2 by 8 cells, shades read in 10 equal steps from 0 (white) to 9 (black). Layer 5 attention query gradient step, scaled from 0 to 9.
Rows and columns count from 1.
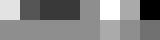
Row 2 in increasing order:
3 4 4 4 4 4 4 5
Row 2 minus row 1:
3 -2 -3 -3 0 3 1 -4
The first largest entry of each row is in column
8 8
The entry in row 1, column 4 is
7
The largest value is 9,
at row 1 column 8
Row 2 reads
4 4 4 4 4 3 4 5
